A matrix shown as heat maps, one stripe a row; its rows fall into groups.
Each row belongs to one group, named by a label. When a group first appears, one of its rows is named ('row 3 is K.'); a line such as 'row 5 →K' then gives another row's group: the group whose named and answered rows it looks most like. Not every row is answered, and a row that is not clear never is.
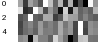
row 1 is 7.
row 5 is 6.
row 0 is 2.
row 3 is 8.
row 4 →8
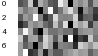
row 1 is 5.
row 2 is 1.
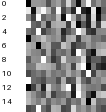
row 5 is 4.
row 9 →1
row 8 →1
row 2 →5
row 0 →4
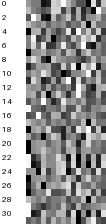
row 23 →7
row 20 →4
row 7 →4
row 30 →7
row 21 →4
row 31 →6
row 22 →7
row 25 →4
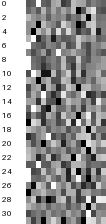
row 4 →5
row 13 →1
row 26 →2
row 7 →5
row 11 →6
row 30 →8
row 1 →6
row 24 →7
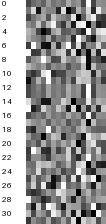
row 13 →8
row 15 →7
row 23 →1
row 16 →8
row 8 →1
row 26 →1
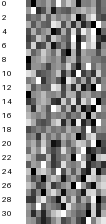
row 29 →5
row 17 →2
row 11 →5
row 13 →4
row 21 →1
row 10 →2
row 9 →4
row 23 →1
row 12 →2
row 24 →5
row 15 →2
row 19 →6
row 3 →2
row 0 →5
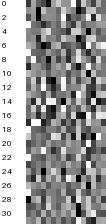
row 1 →6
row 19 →2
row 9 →4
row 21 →1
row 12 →1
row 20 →8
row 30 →6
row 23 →8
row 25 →5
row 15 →1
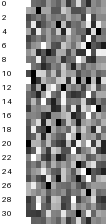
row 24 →1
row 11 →7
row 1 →6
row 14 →1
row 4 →5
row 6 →1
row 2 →8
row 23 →6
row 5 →8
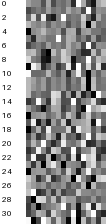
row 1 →8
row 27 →2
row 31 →7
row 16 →4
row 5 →5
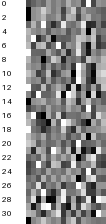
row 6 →5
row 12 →7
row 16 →2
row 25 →6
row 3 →1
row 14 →4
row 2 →4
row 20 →2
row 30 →2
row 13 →5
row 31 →4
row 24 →8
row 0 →8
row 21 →2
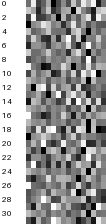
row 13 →5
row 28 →1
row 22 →4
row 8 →8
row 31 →2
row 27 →6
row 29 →2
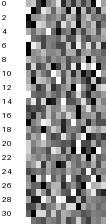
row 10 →2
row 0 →2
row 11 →5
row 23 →5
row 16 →5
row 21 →2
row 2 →4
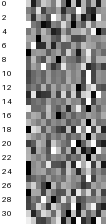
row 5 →6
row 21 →2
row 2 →2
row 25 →8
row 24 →4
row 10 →8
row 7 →4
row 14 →8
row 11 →8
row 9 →1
